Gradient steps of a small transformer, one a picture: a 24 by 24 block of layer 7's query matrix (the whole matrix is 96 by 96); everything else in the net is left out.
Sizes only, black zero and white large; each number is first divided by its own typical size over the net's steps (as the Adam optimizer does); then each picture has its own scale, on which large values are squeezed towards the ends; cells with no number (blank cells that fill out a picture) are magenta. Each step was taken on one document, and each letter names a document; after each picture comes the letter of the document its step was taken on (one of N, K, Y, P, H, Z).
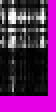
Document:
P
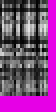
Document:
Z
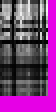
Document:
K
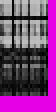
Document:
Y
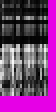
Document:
Z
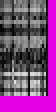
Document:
Y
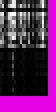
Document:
P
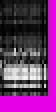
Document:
Y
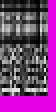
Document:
Z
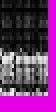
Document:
Z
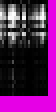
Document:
P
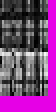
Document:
Z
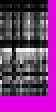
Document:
K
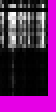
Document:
P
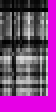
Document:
K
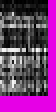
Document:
Z
